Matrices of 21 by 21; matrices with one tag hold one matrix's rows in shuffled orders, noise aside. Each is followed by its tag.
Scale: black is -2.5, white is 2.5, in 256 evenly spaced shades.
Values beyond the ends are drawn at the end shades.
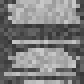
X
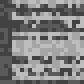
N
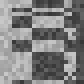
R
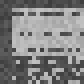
N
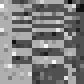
R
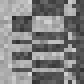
R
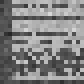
N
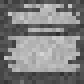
X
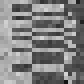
R
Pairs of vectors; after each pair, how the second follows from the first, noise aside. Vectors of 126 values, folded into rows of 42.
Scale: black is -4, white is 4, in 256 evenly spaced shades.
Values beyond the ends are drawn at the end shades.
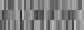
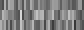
negated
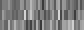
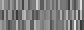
shuffled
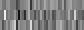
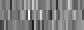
shuffled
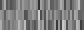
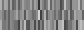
sign-scrambled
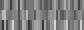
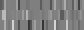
partly zeroed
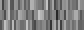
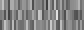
sign-scrambled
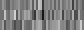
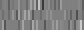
partly zeroed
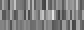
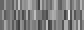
shuffled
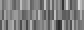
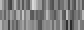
shuffled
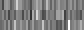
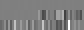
partly zeroed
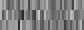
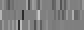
partly zeroed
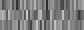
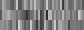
sign-scrambled
